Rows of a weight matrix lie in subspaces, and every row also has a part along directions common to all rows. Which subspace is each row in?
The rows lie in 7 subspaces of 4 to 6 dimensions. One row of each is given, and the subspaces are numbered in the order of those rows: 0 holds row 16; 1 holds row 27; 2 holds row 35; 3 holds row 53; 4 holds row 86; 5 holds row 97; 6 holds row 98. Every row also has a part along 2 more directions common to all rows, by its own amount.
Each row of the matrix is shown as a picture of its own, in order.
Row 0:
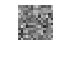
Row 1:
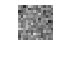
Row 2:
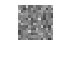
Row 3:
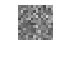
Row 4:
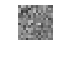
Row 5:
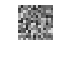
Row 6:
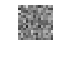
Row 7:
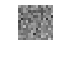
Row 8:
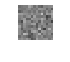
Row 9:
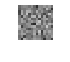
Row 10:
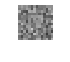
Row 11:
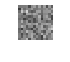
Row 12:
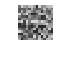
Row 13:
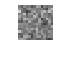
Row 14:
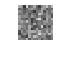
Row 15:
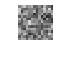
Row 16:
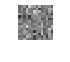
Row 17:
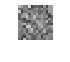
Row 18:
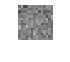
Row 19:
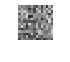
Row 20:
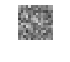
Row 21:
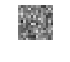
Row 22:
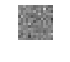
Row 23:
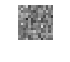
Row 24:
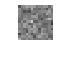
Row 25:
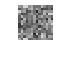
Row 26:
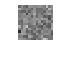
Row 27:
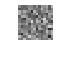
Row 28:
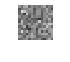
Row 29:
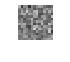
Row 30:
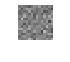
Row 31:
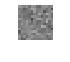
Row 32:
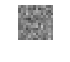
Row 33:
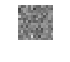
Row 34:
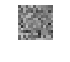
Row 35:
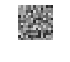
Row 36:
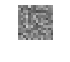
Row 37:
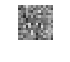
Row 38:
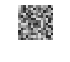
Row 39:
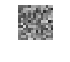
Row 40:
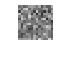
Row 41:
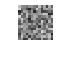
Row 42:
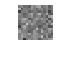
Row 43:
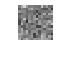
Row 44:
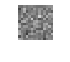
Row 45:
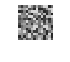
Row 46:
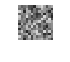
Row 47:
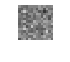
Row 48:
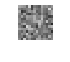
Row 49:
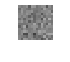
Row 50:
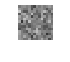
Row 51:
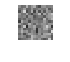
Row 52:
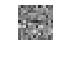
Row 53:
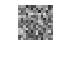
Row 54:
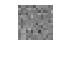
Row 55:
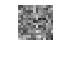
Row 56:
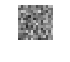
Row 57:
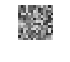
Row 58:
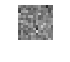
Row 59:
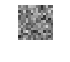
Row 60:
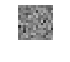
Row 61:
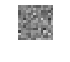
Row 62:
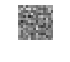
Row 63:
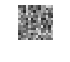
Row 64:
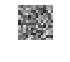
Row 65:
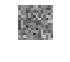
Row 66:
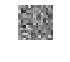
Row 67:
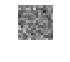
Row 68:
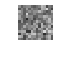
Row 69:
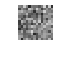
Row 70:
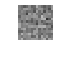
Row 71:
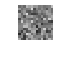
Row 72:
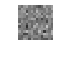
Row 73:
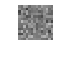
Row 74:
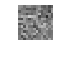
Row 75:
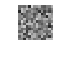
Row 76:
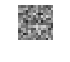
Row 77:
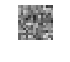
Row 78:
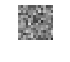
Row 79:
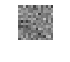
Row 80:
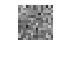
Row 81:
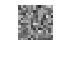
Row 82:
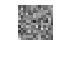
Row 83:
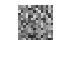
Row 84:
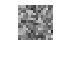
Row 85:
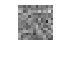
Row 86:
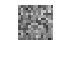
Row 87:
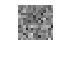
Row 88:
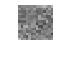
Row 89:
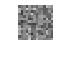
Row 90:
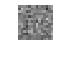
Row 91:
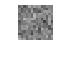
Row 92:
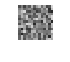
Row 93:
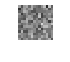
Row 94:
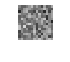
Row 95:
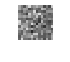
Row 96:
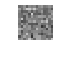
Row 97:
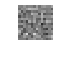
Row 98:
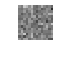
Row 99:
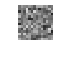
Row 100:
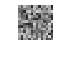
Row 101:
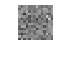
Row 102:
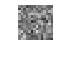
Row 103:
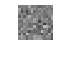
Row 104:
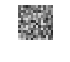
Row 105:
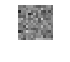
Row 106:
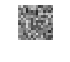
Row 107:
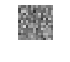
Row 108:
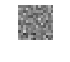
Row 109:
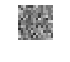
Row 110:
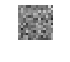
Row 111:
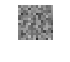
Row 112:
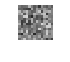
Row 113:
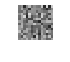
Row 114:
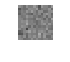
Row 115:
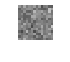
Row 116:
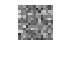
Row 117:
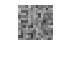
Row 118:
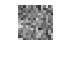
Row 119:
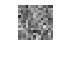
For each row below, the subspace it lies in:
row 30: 5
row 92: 1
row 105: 3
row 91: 3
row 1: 6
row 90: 1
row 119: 0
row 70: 4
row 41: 1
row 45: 0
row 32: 0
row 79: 2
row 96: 5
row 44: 2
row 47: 3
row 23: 2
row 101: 6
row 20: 1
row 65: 6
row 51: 0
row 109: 6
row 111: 4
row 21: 4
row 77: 4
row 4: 4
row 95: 6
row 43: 6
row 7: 6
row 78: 4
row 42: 1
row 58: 5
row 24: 3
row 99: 0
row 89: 5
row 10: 1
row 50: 0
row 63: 2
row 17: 1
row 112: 1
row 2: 2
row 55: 3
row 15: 4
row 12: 4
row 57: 2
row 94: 4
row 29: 2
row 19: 1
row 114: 2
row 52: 4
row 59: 0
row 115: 0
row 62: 5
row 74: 5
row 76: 4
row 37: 0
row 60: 5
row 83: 1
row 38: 2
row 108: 5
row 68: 0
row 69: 6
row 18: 6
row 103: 0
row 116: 3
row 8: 4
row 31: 2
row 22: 4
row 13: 3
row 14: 2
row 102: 3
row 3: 4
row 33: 6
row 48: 1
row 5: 4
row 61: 3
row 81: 2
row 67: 5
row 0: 6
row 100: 1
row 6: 0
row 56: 3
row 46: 0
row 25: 6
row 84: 3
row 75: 1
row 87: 4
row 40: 4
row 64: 5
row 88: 5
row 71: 3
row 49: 5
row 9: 6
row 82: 3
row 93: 6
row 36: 1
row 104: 3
